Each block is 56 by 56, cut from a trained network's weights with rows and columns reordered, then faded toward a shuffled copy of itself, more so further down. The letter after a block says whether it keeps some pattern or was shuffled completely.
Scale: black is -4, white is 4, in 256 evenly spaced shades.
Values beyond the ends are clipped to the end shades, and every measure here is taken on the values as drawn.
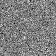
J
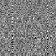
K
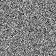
J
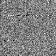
K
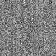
K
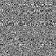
K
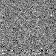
K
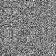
K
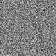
K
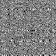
K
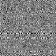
K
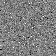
J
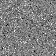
J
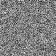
K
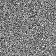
J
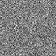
K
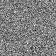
J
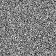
J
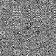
K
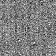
K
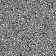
J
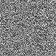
K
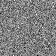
J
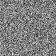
J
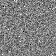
J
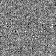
K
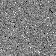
J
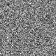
K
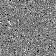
J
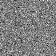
J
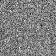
K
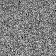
J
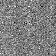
K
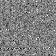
K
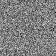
J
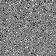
J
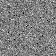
J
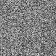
K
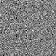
K
